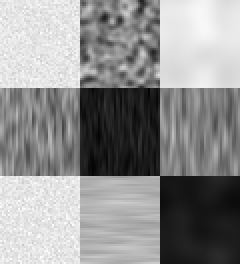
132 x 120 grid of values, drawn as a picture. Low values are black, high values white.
The table splits into 3 rows of 3 panels. Panel 1,1: very high, fine-grained, faint in contrast. Panel 1,2: middling, blotchy, strong in contrast. Panel 1,3: very high, smooth, faint in contrast. Panel 2,1: middling, streaked downward. Panel 2,2: very low, streaked downward, faint in contrast. Panel 2,3: middling, streaked downward. Panel 3,1: very high, fine-grained, faint in contrast. Panel 3,2: high, streaked across, faint in contrast. Panel 3,3: very low, smooth, faint in contrast.
